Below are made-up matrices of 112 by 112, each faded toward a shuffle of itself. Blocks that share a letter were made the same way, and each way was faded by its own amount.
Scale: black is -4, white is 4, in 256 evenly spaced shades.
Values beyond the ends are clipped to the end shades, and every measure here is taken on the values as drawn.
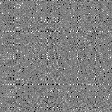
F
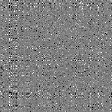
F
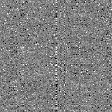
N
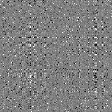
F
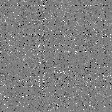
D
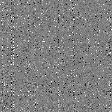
D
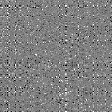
F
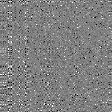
F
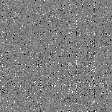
D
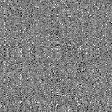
N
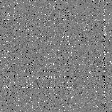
D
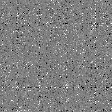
D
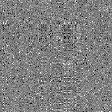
N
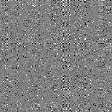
F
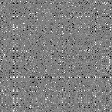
F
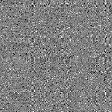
N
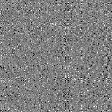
N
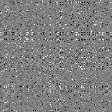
F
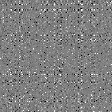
F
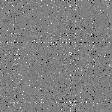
D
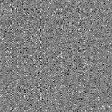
N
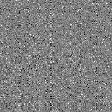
N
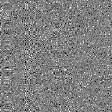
N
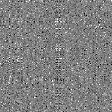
N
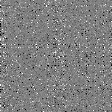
D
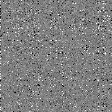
D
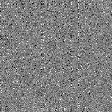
N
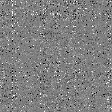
D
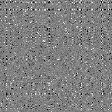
F
